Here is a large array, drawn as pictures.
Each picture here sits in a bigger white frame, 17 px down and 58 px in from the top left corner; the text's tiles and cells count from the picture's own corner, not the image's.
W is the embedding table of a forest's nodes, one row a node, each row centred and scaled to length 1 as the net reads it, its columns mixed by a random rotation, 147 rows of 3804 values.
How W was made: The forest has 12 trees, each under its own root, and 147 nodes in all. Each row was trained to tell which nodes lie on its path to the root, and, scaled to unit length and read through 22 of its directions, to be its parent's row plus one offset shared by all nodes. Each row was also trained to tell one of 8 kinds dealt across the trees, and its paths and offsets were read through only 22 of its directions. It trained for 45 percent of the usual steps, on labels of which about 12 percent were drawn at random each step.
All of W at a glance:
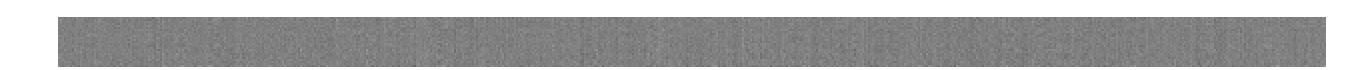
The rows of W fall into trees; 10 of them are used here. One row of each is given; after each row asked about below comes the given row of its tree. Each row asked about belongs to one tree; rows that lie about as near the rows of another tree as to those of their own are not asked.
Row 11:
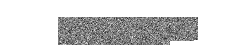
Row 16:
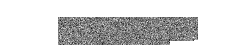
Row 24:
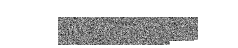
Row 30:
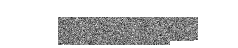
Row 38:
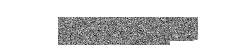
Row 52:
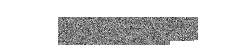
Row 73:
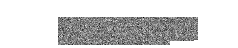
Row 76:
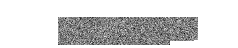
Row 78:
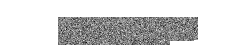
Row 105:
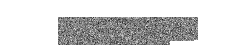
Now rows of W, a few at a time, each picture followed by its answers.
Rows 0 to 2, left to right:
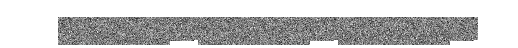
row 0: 73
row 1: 73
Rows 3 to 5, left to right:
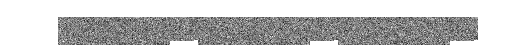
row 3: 105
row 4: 52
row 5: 73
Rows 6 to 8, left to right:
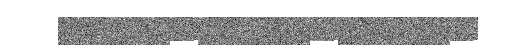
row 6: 30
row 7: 76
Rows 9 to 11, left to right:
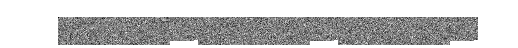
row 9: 38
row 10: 38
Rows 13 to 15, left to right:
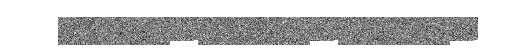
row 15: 105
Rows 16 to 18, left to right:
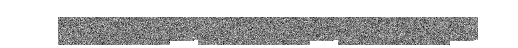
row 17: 24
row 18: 76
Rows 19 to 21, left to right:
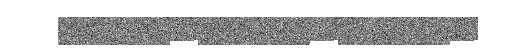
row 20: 78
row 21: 24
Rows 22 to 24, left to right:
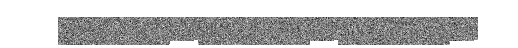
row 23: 52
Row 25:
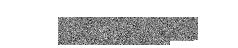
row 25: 11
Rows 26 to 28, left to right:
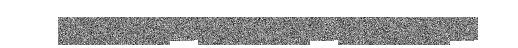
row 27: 52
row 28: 30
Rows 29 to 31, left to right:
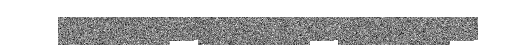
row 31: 38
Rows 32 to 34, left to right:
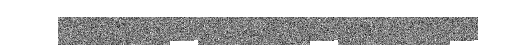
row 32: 76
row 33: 16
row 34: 52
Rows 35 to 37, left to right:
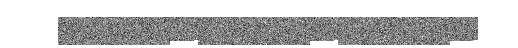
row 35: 16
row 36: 30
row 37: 24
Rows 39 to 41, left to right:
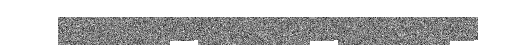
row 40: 73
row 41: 73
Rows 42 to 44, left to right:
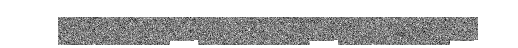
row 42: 73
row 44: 16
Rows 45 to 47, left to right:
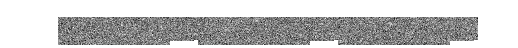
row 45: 73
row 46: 16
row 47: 105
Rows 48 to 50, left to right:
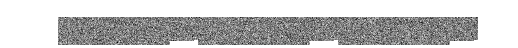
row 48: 24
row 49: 24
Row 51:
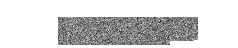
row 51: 11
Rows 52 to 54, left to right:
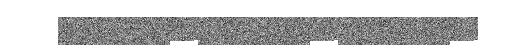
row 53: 30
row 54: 24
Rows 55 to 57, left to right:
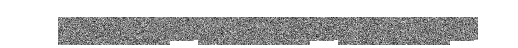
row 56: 24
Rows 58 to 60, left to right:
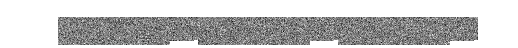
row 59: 38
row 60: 73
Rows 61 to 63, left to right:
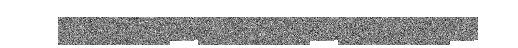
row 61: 30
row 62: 73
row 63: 52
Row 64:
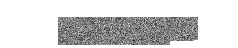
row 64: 38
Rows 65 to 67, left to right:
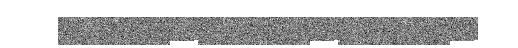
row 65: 16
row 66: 16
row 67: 30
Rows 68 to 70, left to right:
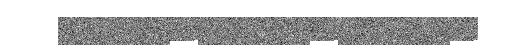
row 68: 52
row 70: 38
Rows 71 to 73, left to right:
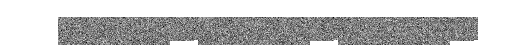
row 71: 78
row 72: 38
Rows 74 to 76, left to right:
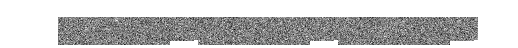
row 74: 16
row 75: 30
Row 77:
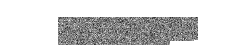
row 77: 24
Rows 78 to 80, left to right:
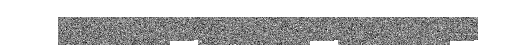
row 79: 73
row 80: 73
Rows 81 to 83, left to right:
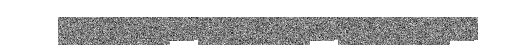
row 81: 24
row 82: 11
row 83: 73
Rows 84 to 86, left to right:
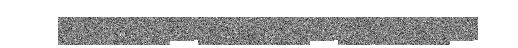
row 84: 73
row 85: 52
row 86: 38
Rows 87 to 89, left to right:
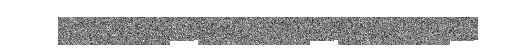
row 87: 11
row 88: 52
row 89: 73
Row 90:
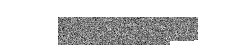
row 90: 73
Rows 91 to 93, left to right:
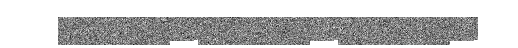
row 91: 38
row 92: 76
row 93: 24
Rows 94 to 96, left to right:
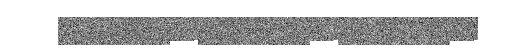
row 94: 16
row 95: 38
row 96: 24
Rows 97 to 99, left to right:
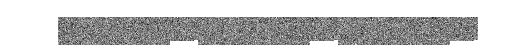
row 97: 52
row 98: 24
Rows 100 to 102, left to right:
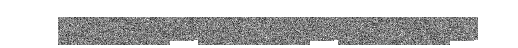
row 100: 105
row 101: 52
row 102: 76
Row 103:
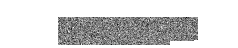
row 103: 73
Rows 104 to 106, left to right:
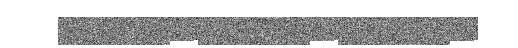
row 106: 52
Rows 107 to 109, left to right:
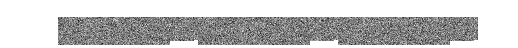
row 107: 16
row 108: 38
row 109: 16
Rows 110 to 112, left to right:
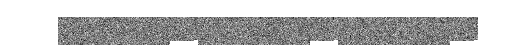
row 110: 24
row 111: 16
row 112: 38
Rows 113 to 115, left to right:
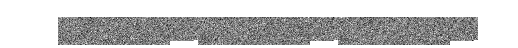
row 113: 11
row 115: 30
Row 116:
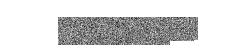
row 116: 76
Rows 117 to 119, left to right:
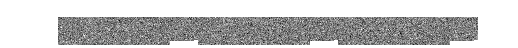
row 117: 24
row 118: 16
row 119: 38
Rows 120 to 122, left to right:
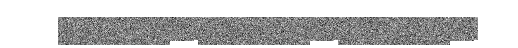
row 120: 52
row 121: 38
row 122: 30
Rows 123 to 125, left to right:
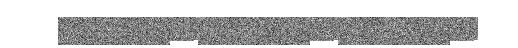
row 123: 76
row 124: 76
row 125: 76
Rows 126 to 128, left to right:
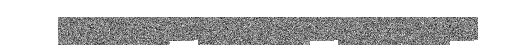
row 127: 11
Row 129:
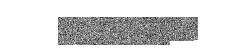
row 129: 24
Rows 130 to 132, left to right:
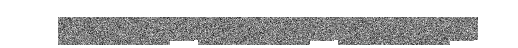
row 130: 73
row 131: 52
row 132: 38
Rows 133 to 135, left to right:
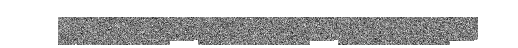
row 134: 38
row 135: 78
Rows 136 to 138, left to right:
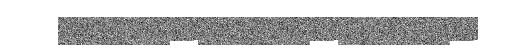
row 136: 105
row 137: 105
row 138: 24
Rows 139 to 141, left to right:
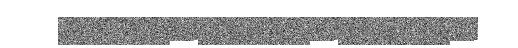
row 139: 24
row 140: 38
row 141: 78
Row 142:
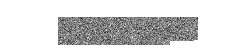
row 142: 11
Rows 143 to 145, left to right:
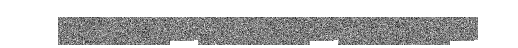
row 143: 76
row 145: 76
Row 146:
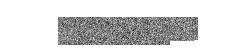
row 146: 76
